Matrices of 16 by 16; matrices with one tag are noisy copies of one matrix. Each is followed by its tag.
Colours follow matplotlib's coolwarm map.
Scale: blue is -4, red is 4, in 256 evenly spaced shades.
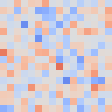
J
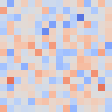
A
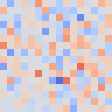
A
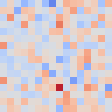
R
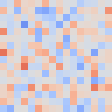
J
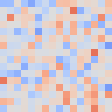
R
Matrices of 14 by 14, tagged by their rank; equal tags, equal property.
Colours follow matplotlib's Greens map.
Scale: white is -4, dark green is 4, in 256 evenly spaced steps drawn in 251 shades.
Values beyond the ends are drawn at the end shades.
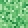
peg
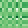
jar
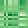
jar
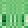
jar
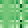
jar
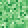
peg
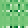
jar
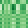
jar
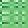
jar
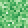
peg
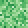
peg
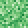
peg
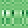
jar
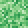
peg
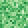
peg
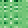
jar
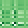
jar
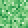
peg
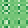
jar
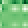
jar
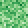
peg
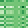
jar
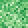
peg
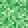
peg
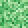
peg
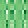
jar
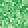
peg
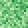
peg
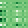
jar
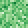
peg
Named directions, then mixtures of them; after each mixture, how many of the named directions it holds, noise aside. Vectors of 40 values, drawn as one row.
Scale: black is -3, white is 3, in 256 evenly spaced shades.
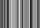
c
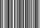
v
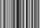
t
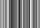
one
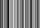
two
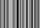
two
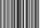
two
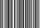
one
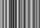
three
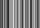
two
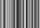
one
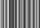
three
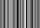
two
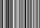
two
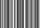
three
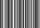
one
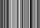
one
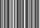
three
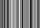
one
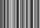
two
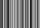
two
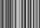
one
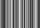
two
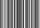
two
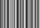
three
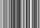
two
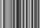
one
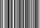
one
